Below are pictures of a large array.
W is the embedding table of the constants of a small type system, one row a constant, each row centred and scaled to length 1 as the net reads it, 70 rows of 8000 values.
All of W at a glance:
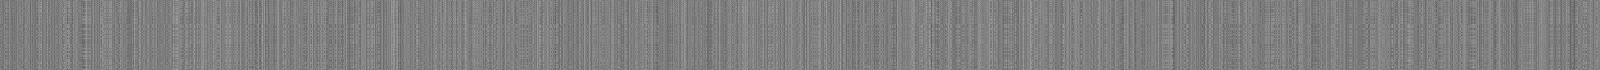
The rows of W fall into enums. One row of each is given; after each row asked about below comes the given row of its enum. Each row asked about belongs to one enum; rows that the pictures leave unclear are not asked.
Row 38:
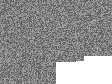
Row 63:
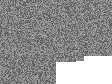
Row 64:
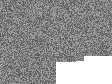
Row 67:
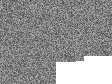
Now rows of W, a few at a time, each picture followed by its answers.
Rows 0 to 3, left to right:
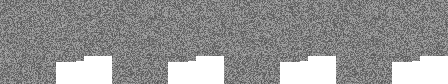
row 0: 38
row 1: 64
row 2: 63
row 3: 64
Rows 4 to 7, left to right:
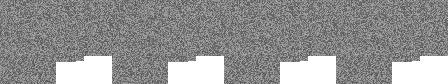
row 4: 63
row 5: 64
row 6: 63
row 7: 63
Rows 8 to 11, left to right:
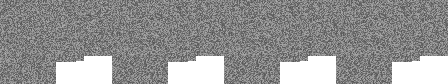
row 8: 38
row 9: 63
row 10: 63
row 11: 63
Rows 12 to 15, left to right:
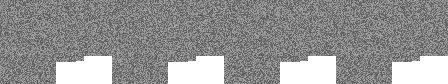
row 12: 63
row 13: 38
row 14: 64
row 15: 63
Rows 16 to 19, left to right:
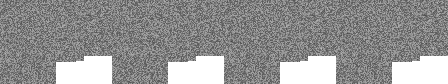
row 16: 38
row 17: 63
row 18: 38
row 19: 38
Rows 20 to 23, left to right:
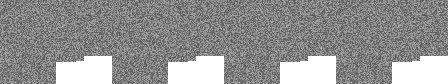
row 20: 38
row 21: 63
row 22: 38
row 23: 38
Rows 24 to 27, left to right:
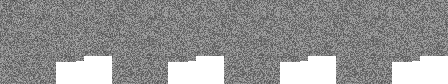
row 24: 67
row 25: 64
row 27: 64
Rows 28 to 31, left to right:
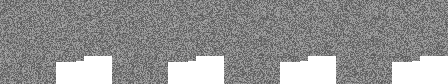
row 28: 38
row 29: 38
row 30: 64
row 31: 64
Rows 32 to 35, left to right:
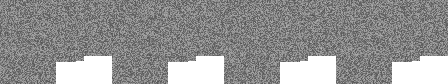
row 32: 63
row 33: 64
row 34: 38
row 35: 63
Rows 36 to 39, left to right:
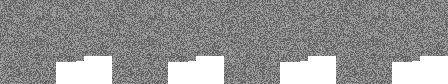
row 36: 64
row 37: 64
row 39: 64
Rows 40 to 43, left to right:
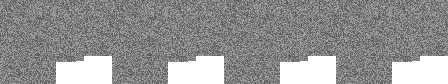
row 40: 64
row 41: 64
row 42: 67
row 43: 64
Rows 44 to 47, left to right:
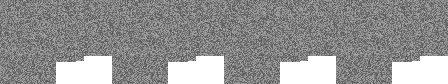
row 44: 63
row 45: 63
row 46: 64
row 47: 63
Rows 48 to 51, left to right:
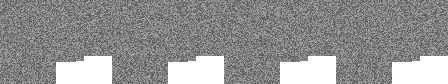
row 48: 38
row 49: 63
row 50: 64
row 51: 38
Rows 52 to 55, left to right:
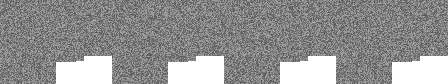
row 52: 38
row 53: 64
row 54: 63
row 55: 38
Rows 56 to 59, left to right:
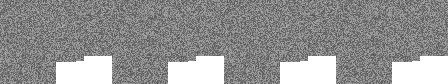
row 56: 38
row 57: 64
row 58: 38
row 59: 64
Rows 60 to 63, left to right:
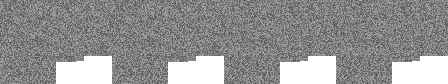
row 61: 64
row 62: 63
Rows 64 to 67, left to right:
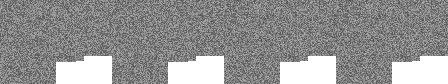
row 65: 38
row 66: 67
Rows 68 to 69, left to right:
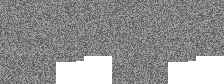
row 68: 63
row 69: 38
